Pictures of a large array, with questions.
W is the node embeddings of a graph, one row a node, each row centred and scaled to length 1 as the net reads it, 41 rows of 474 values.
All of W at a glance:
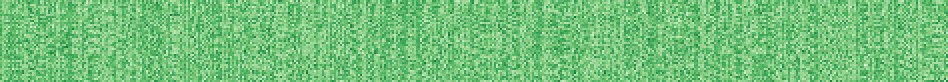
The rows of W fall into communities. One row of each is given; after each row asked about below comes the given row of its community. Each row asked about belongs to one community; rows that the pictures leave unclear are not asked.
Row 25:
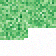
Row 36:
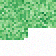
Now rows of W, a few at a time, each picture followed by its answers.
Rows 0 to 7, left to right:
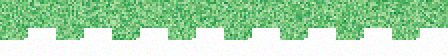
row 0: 25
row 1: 25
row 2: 36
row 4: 36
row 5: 36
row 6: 25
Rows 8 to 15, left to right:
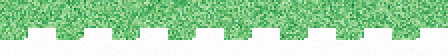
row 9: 36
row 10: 25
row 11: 36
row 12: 25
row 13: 25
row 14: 36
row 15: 25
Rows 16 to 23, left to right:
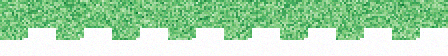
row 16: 25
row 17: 36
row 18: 36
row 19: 25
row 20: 25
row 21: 36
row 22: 25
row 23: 36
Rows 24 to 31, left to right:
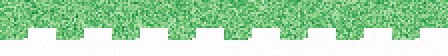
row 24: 25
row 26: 25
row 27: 36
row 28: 36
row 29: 36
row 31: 25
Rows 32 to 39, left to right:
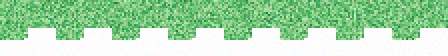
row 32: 25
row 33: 36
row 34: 25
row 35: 36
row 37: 36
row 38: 25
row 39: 36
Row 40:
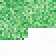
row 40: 36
